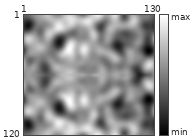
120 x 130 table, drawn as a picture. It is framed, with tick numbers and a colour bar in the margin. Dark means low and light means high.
Mirror symmetry: top to bottom. Odd rows or columns: none. Grain: smooth.
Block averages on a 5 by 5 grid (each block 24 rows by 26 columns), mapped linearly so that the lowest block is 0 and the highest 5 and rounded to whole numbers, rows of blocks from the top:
15421
33410
14321
33410
15421
